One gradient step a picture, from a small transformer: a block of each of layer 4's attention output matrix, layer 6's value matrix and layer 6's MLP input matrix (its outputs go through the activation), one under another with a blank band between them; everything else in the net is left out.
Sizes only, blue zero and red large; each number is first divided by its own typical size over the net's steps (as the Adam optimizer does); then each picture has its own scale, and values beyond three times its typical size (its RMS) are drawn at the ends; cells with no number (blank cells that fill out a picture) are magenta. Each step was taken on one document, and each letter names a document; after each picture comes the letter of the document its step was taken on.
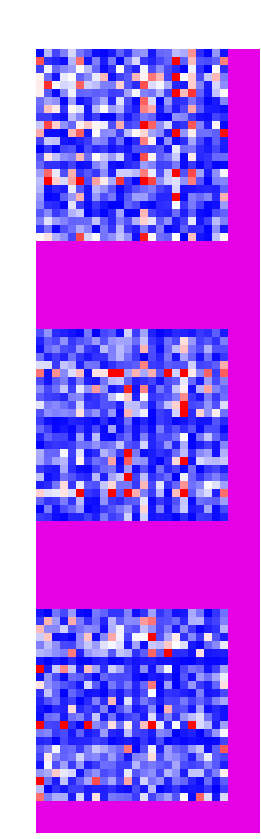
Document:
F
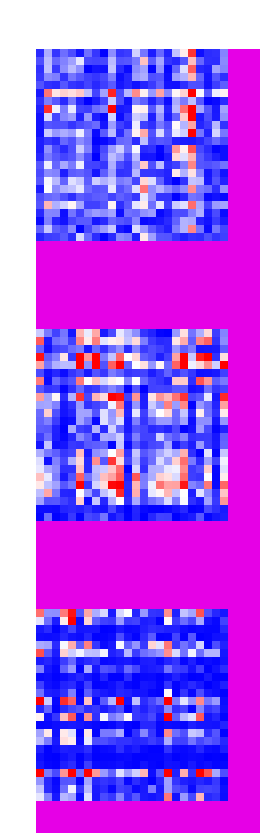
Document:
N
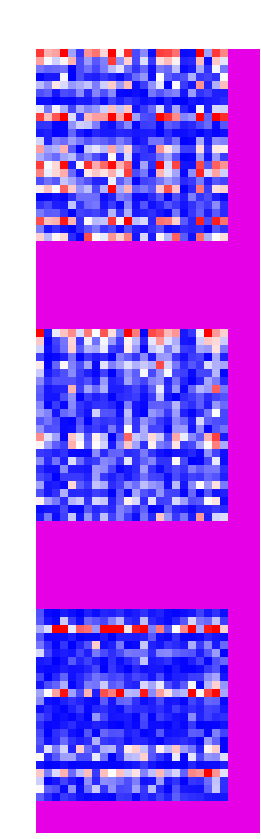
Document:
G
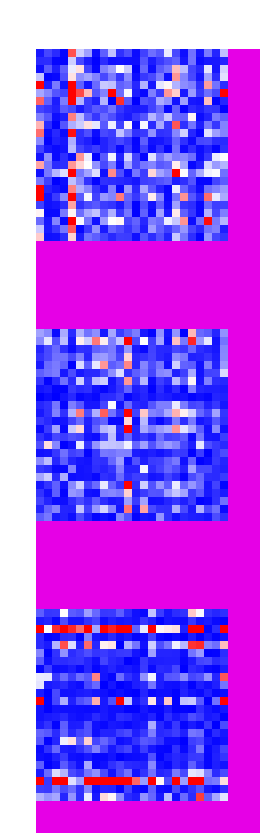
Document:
F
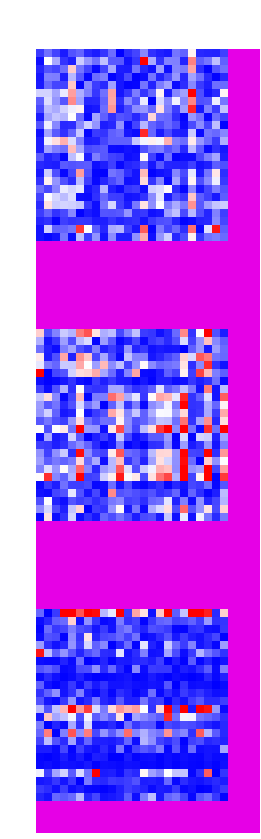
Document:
N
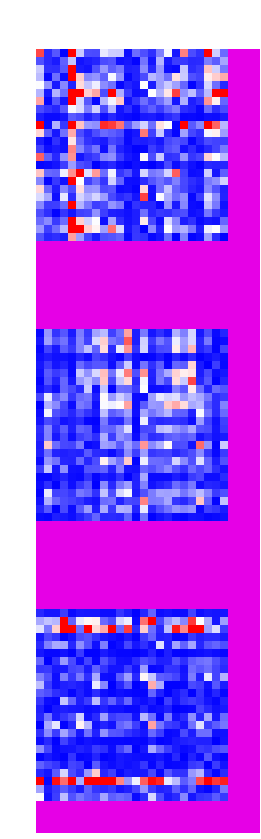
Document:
F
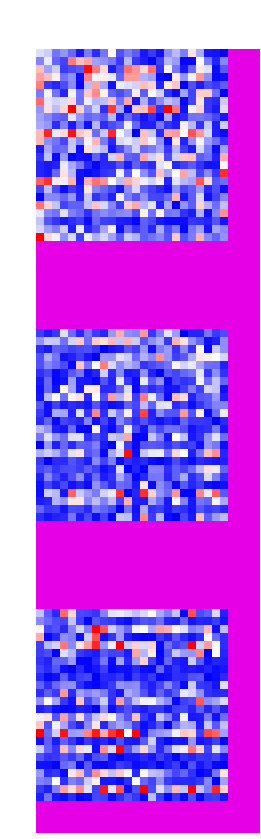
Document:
G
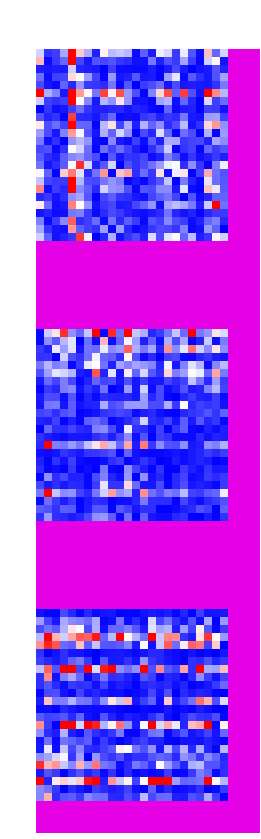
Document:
F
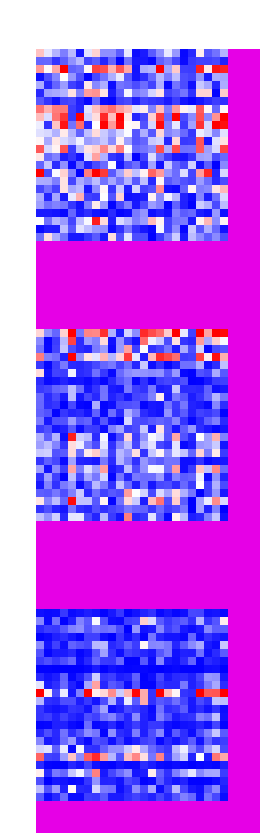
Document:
G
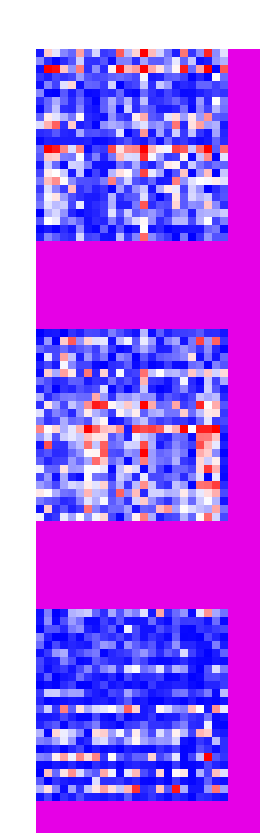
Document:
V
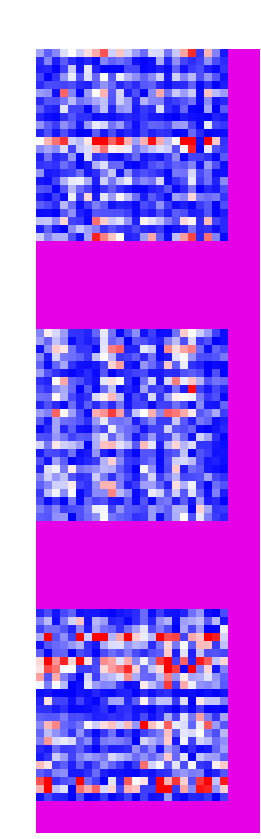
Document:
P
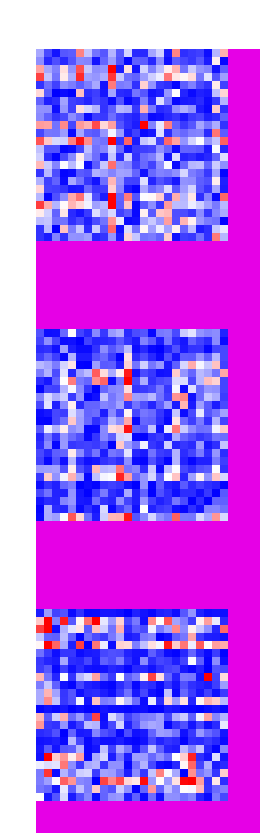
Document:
G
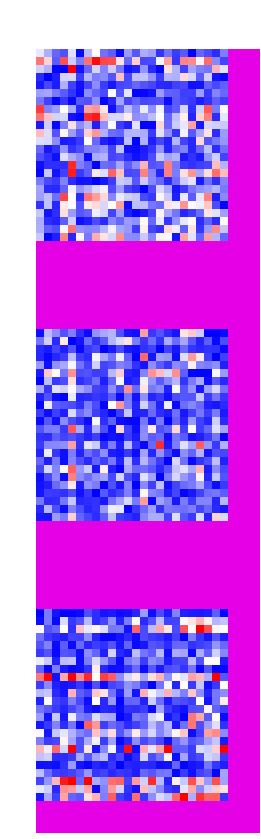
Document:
G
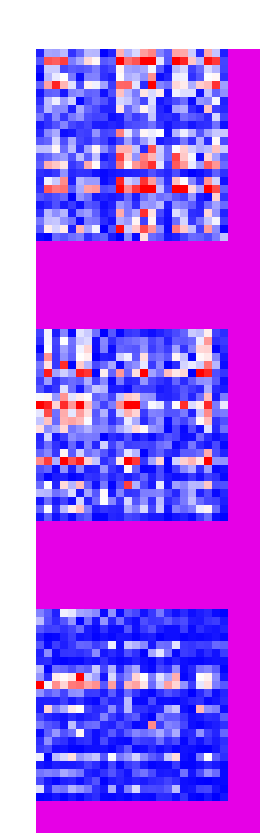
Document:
V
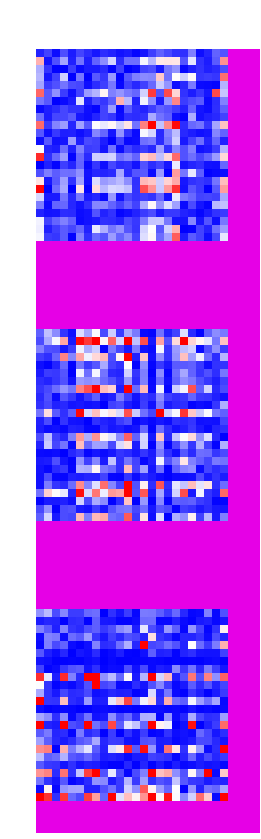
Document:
F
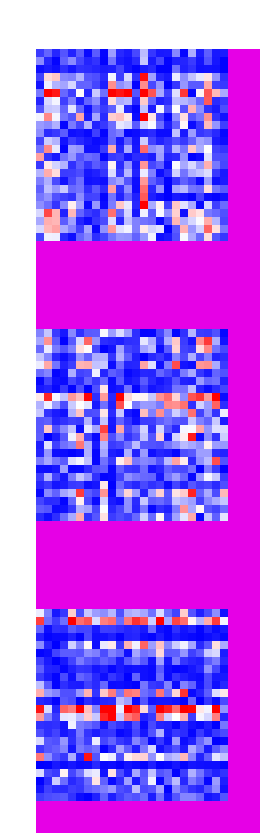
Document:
V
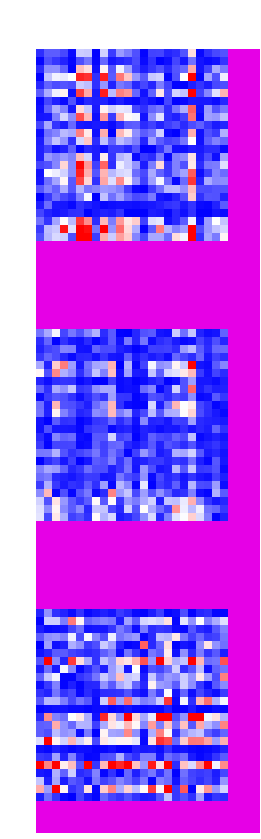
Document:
P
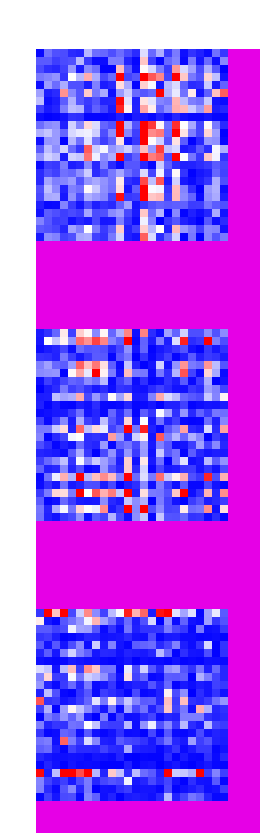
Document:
N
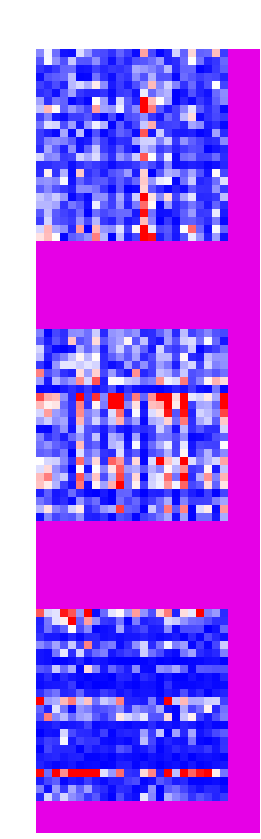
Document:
N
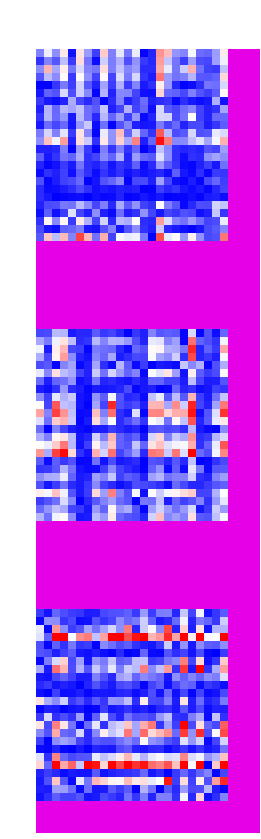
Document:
P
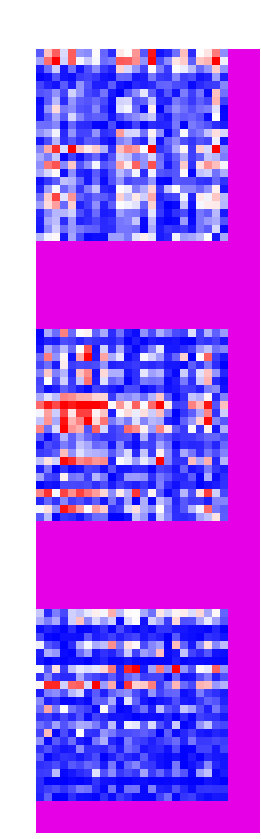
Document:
V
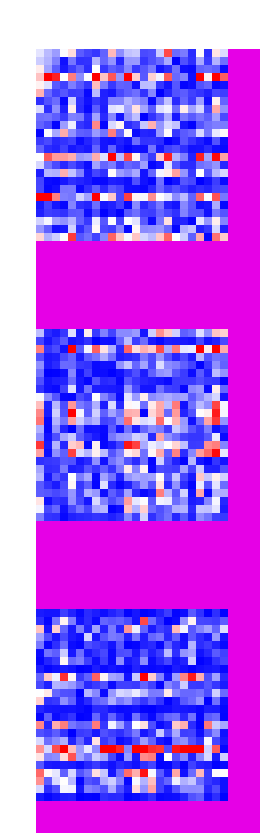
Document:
G
